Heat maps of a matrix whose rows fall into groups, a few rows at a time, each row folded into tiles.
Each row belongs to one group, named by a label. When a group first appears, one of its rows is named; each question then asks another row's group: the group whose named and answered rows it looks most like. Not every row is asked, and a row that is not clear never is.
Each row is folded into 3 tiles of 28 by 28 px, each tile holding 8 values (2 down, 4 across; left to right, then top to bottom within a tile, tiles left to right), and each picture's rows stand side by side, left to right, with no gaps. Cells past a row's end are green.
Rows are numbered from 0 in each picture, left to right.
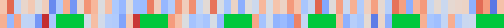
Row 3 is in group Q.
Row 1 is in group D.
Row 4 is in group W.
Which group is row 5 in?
W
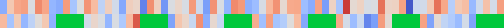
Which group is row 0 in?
Q
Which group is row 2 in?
D
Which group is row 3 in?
Q
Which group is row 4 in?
Q
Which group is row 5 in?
Q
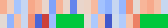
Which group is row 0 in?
W
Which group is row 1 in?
D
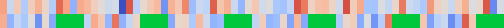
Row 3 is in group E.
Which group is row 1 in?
D
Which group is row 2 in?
E
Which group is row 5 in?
Q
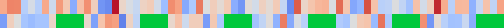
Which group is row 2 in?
W
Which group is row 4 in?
W
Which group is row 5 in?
Q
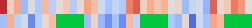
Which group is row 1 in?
E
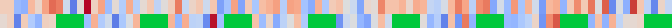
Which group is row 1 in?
E
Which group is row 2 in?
Q
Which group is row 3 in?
Q
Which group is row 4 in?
E
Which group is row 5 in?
W
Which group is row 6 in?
D
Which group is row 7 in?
E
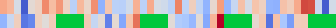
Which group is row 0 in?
E
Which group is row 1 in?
D
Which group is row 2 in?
D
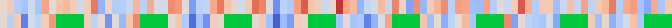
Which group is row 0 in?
D
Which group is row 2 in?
E
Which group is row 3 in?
E
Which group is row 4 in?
E
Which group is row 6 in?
Q
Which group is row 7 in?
Q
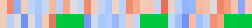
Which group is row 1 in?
E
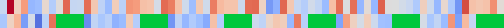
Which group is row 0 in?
D
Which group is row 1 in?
E
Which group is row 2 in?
E
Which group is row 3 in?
W
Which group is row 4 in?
E
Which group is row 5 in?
D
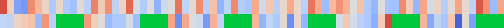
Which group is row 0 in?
W
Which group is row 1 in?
Q
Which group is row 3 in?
W
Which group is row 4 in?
D
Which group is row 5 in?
W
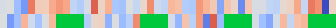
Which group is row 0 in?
W
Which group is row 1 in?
D
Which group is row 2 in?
W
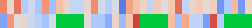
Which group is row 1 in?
D
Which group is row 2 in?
Q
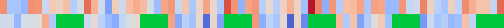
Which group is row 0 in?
W
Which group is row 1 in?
E
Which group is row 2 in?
W
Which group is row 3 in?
W
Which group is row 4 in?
Q
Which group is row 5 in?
E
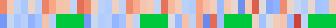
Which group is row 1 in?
E
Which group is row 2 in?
W
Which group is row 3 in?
W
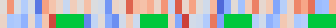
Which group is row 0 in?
D
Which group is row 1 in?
E
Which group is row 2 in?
Q
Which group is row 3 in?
E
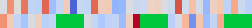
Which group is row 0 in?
Q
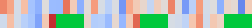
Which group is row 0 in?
D
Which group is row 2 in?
W
